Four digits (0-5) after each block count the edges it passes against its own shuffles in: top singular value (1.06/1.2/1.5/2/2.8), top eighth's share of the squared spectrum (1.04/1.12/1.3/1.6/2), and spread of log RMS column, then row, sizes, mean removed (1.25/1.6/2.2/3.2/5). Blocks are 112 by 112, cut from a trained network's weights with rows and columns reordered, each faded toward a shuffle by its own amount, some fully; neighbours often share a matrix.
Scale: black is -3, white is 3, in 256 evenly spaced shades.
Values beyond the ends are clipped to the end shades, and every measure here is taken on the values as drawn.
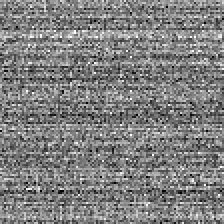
4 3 1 2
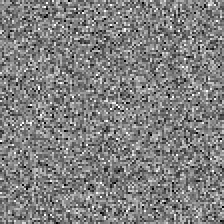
0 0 0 0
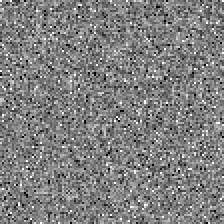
1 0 0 0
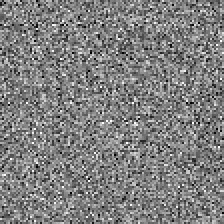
3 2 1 1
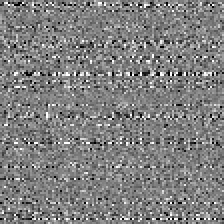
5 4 1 4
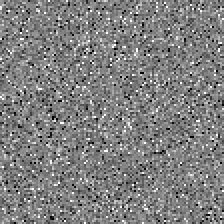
1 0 0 0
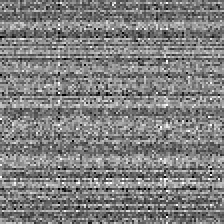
5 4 2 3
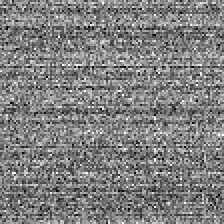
4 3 1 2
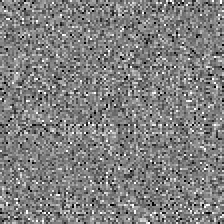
4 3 0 2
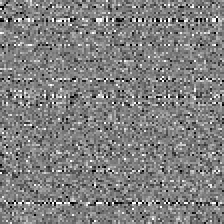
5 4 0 4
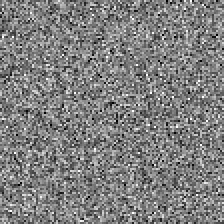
0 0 0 0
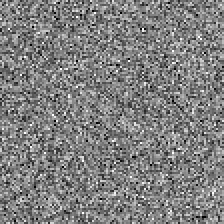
0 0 0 0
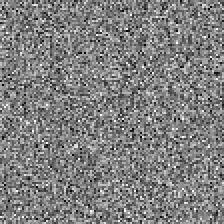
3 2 0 1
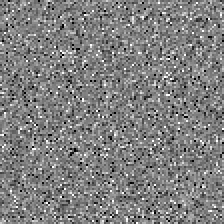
3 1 0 1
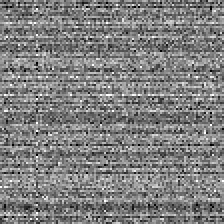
5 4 2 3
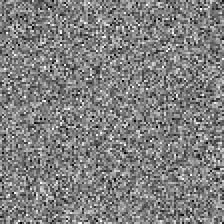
2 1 0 0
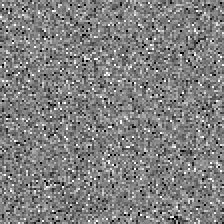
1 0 0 0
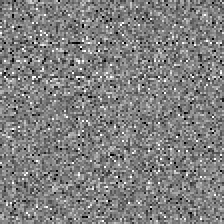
3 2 1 2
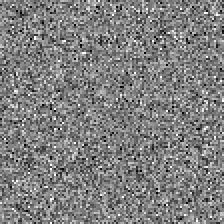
2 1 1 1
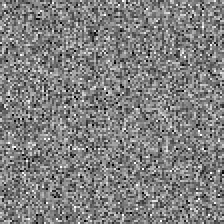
2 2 0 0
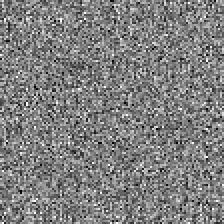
3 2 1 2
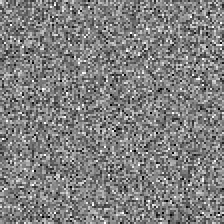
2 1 0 0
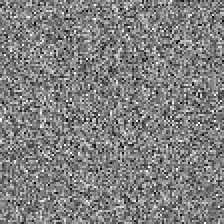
2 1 0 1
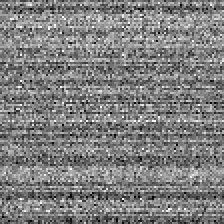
5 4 2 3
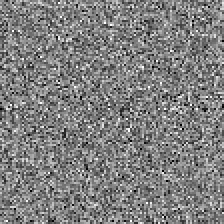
3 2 0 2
